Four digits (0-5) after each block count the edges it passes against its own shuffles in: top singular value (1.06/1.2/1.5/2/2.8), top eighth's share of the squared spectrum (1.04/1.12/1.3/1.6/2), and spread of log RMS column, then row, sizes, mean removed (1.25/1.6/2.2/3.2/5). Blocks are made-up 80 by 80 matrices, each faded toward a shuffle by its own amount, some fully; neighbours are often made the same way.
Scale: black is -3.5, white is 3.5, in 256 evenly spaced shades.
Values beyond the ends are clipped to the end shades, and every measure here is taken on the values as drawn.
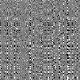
5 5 4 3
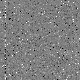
3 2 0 0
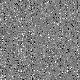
3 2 2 0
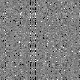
4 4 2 1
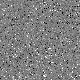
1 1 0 0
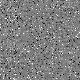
2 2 1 0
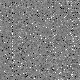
3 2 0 0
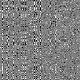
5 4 3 2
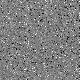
2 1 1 0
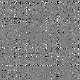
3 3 3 3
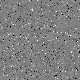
0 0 0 0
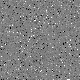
0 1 0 0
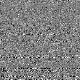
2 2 0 3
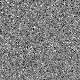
0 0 0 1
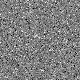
0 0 0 0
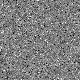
0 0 0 0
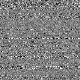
2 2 0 4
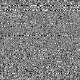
2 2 0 4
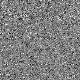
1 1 0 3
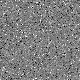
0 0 0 0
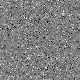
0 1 0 0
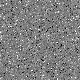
0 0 0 0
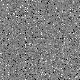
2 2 1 1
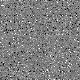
1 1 1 2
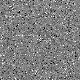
1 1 1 1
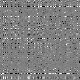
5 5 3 3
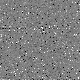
2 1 0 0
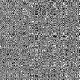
4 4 3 2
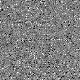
3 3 1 1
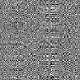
5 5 3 3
